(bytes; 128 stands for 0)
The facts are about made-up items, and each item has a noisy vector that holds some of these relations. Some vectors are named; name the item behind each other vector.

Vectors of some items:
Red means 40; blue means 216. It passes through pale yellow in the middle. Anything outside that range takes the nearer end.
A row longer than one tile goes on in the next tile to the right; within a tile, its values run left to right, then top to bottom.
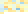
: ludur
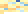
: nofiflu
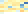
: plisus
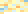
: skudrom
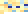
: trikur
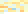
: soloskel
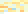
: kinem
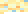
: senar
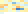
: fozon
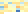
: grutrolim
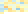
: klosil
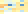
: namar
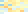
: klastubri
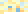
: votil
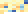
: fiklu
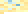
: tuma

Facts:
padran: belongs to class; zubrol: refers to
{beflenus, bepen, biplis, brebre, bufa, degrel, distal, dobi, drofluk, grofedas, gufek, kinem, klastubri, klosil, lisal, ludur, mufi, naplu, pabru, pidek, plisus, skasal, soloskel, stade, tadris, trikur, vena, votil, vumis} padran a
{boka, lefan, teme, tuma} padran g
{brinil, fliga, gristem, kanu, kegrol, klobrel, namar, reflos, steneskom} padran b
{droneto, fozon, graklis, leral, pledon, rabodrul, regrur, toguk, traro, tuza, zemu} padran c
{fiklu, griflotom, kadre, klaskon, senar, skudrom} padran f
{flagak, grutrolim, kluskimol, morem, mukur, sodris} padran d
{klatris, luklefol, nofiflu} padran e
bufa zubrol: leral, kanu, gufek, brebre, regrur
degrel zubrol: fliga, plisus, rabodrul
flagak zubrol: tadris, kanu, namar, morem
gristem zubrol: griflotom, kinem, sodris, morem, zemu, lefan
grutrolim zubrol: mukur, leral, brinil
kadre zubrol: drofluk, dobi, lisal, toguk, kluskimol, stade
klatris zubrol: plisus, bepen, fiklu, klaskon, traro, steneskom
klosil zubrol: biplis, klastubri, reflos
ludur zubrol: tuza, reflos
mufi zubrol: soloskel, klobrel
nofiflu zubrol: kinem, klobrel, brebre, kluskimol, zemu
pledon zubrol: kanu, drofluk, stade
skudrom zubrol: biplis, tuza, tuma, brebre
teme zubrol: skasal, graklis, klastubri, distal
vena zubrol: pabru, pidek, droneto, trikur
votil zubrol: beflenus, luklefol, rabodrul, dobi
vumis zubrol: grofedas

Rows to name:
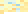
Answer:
boka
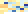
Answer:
droneto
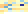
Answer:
fliga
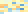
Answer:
rabodrul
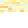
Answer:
grofedas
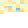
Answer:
vumis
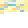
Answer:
gristem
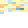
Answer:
toguk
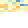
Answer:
luklefol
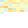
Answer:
biplis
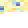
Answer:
teme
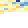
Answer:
klatris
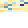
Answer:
steneskom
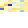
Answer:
reflos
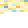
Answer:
kadre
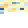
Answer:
graklis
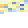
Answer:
traro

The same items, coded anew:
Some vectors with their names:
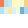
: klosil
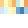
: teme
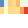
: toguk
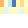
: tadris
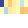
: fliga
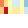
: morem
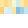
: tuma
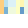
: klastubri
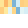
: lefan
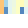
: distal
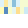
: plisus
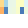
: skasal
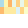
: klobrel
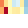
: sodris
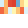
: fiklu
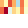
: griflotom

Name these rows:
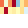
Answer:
skudrom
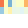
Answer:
bufa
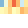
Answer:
fozon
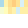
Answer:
kegrol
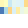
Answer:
degrel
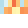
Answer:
pledon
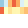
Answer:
tuza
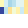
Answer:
votil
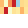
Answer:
senar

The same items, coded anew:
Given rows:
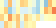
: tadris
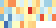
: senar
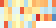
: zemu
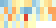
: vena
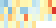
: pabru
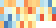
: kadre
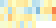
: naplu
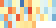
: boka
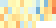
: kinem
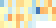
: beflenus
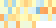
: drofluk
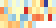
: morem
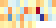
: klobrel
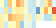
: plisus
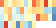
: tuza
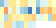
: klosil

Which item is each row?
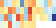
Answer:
tuma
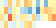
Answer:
bufa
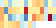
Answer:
kluskimol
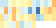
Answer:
mufi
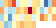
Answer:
griflotom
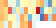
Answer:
gristem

